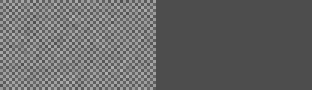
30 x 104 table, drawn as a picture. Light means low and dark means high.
It is made of 1 by 2 panels. Panel 1,1: middling, checkered, strong in contrast. Panel 1,2: high, flat.
